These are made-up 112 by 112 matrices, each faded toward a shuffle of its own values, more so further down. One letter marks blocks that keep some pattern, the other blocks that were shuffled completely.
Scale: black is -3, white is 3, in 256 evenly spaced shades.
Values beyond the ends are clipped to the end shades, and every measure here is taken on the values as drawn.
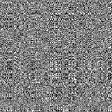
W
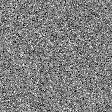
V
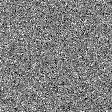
V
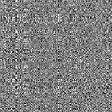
W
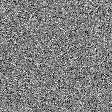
V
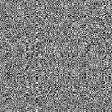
W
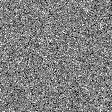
V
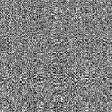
W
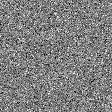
V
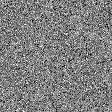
V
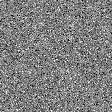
V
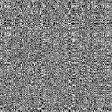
W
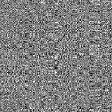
W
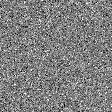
V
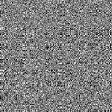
W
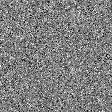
V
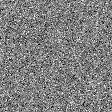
V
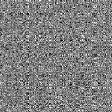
W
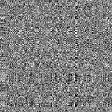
W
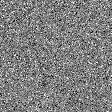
V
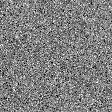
V
